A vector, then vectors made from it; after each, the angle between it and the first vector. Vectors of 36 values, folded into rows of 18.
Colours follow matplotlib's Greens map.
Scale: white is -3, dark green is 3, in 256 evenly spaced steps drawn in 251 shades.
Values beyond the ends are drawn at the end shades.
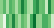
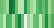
orthogonal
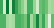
partly opposed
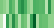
nearly parallel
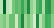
orthogonal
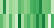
orthogonal
